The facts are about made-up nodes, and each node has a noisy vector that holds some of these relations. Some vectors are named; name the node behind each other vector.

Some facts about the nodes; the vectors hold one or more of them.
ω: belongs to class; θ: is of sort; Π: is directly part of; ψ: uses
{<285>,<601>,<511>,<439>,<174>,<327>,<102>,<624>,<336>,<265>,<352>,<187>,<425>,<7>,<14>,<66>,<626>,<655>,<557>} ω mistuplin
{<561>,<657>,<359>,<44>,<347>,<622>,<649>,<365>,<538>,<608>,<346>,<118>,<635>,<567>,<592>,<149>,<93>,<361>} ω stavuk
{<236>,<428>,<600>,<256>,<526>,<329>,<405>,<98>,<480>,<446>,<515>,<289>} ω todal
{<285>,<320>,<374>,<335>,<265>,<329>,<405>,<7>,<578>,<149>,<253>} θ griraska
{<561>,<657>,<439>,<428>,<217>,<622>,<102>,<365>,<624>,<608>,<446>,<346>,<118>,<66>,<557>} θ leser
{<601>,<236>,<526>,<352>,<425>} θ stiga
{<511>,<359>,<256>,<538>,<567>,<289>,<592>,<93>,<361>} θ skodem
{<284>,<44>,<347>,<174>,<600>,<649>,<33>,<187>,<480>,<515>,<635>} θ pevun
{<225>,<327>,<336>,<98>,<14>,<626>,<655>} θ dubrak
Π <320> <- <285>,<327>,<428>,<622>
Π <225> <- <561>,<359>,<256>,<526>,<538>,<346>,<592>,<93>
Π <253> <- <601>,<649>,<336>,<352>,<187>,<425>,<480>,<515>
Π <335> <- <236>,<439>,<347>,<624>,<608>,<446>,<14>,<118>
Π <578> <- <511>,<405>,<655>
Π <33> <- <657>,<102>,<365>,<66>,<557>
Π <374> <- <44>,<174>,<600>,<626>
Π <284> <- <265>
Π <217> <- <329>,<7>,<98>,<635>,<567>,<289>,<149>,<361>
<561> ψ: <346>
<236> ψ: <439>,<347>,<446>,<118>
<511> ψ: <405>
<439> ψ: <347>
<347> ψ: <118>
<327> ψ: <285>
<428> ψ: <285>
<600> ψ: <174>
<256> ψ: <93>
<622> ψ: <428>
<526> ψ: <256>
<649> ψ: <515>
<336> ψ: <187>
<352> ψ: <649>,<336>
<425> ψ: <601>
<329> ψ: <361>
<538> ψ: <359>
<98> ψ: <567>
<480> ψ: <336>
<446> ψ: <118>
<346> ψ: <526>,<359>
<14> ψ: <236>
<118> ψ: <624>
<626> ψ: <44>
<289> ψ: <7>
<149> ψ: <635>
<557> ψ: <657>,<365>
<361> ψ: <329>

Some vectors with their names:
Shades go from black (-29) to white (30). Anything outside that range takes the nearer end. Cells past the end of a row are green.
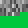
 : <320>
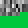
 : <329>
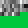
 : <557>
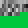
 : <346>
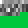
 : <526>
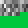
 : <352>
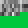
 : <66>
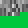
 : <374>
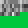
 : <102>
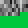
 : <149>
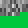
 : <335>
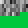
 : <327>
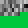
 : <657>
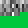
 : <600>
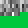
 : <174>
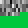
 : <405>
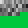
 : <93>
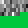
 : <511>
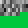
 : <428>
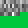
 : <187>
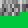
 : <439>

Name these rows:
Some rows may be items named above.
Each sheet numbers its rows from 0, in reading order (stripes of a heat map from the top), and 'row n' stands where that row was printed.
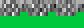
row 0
<480>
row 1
<592>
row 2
<225>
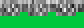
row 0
<446>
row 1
<624>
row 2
<236>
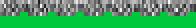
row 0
<289>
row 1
<405>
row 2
<624>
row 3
<265>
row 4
<236>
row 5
<347>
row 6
<526>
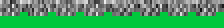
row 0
<98>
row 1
<285>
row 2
<655>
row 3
<626>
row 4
<93>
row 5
<361>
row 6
<217>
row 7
<428>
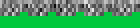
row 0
<608>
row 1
<538>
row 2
<428>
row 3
<352>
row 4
<118>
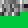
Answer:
<557>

